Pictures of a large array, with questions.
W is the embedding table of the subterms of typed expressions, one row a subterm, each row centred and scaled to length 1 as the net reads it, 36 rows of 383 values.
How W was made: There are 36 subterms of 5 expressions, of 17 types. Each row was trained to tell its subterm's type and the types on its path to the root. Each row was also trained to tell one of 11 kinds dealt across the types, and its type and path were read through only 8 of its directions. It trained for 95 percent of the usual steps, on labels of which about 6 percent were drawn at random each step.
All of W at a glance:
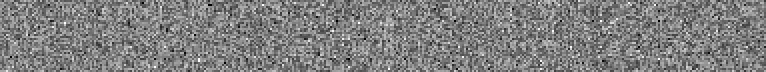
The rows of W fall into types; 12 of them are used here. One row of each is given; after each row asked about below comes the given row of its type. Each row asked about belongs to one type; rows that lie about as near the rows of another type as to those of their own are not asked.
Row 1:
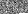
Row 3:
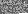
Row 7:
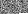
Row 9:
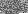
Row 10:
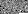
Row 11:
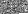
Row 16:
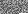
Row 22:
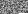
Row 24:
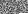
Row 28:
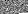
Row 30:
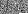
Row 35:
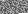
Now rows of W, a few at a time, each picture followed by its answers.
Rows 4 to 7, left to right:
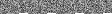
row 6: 30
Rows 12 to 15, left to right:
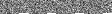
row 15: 35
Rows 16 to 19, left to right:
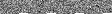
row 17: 7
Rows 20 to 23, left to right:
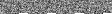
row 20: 9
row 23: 10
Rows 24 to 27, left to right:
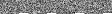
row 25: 1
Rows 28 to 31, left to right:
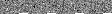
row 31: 9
